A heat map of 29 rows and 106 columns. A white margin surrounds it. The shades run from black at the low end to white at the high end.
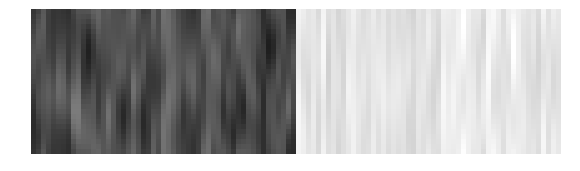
It is made of 1 by 2 panels. Panel 1,1: low, streaked downward. Panel 1,2: very high, streaked downward, faint in contrast.
